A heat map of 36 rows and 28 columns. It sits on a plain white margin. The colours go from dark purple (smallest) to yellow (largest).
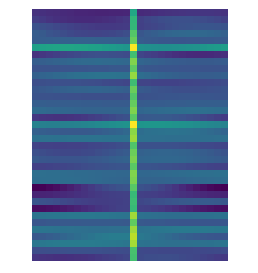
Column 15 differs from the columns beside it. The ninth with the highest average is the centre. Most values sit low, with a long tail of high ones. Overall the values sit about 30% of the way up the scale.
